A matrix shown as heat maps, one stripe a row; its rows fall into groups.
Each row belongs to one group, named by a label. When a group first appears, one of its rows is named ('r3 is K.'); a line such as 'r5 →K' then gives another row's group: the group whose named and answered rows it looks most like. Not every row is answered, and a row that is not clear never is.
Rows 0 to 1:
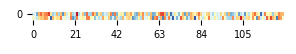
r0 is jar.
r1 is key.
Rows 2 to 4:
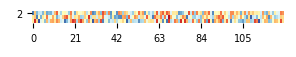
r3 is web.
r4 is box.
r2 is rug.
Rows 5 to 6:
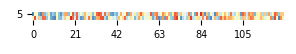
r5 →rug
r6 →rug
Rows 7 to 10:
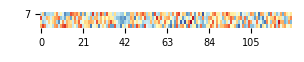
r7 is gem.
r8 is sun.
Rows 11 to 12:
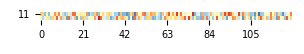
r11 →web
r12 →jar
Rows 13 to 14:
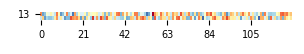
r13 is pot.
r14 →gem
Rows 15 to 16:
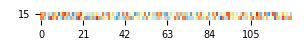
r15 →box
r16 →rug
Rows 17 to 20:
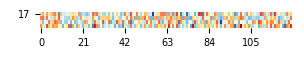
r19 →jar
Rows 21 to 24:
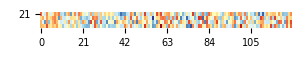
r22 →key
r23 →jar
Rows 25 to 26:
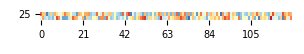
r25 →box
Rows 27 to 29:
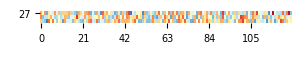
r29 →pot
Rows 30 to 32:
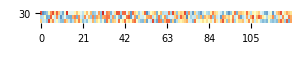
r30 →pot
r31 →rug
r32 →pot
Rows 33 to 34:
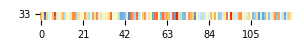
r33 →web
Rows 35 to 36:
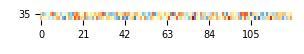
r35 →pot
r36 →sun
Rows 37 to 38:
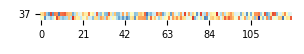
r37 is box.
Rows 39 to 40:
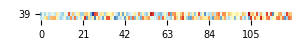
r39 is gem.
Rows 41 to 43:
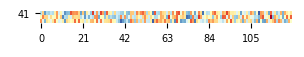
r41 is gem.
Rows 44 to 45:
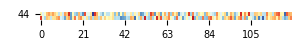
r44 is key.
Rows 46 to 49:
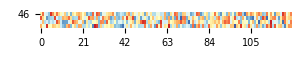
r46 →rug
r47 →box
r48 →gem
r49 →sun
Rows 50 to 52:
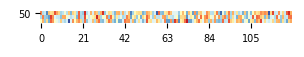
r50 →jar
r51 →rug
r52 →rug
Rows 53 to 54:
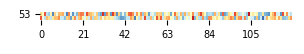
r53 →box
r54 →sun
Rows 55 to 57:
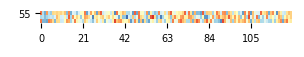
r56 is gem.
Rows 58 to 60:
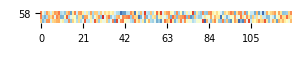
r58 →sun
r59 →pot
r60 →jar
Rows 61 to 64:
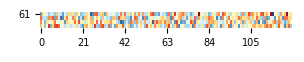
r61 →gem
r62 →pot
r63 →sun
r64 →jar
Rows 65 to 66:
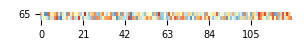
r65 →jar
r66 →rug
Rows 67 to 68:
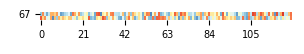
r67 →rug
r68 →box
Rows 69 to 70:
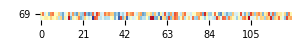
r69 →rug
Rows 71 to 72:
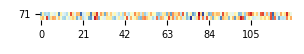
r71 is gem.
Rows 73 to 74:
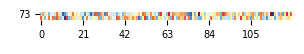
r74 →pot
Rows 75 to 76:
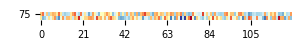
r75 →web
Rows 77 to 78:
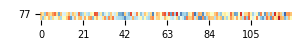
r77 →key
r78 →sun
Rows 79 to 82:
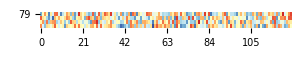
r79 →rug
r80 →box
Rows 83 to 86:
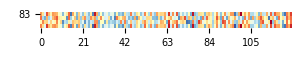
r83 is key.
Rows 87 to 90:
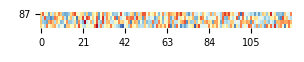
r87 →web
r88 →box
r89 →pot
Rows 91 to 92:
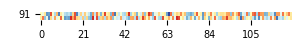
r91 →rug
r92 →web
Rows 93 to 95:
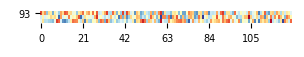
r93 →box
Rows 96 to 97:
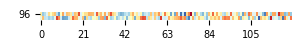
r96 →sun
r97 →gem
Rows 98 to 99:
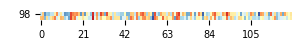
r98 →gem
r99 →web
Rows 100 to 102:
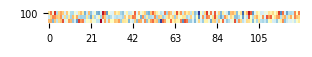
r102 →web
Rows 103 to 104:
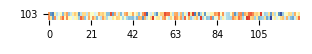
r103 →pot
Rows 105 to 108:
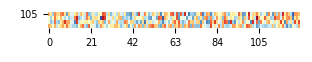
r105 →key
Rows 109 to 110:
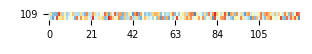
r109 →rug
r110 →jar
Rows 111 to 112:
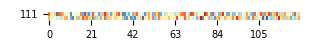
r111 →rug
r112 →sun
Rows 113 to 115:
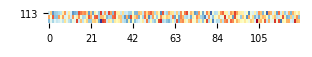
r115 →gem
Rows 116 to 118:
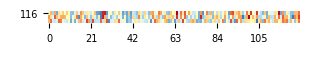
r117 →key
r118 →rug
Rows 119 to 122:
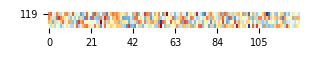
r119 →box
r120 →rug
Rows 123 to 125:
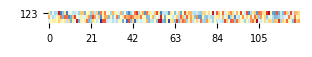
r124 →pot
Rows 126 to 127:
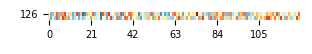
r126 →jar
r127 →jar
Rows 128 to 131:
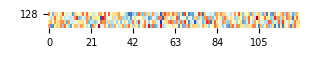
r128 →sun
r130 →key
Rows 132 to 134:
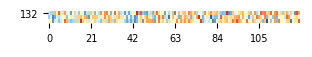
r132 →rug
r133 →gem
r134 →gem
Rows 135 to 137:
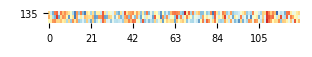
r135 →jar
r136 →jar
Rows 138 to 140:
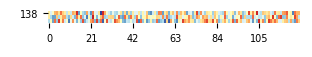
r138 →key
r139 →jar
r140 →rug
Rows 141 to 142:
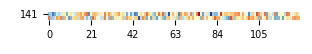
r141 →gem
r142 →pot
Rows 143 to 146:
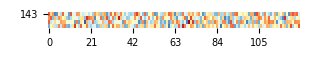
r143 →box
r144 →rug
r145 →jar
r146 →rug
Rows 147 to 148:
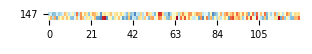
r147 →gem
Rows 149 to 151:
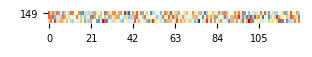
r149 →box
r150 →box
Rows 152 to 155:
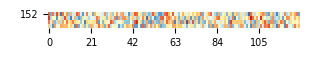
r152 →box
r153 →pot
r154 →box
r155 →jar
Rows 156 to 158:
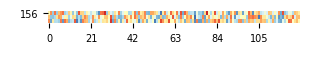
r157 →pot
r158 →pot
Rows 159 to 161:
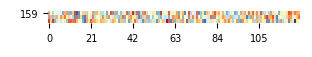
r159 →pot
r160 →jar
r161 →box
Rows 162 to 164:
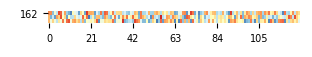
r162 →rug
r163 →pot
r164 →box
